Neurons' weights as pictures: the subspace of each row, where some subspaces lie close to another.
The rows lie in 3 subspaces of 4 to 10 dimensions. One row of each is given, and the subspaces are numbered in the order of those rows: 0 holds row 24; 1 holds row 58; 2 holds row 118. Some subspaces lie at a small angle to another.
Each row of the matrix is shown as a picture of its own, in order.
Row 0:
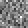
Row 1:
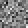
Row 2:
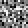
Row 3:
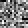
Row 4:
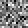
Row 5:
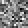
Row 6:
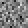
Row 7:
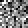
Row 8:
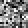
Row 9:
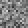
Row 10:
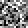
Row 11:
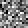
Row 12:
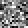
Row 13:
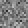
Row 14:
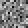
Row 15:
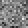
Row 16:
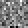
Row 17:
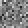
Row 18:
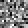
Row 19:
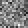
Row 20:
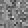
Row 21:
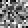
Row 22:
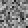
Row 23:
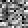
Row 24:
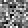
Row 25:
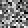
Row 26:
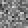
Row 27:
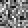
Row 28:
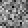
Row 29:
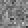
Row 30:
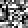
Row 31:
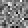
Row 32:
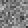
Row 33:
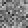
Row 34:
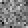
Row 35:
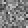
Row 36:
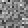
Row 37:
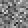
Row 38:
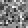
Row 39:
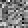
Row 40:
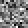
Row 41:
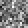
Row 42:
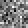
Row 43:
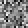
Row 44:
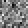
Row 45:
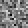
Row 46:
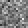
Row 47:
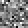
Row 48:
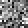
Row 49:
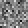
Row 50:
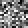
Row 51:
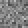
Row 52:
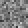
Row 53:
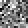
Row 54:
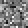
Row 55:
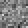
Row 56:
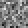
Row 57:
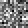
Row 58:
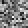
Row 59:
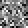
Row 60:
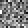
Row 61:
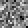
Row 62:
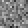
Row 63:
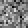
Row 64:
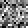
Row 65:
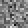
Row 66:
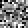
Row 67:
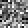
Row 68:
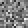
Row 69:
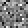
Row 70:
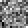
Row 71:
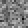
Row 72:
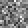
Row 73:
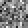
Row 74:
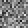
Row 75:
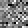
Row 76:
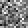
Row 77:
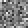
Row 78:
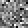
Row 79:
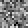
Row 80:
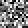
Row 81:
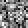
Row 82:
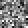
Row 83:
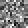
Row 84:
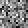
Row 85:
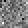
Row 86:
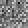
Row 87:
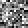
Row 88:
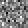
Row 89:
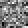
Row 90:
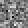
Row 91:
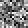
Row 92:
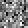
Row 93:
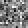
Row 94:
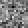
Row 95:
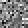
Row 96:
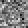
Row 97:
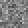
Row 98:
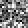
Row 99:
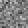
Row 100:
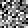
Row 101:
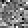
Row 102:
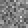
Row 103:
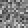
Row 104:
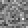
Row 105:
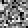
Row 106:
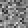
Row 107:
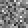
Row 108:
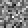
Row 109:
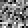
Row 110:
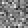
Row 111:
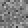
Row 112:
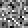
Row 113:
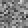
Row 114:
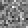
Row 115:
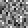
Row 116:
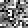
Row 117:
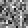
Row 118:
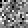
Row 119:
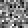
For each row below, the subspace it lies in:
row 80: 2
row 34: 2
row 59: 0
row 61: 0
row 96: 1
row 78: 1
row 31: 2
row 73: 0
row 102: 1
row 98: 0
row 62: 0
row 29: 2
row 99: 2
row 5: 1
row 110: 2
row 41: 0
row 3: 0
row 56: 2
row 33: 0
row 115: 0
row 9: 0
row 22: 1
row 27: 0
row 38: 1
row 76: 1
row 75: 2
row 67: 0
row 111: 1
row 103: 0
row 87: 1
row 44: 2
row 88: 2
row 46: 1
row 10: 1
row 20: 2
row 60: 0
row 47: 1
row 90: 0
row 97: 1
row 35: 2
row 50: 1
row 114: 1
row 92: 2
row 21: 2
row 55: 2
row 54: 0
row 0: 0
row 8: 1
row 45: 2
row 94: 0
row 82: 0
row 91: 2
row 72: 1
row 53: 2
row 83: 0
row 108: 2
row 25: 0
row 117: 0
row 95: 0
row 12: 0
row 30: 1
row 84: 2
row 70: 2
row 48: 0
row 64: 2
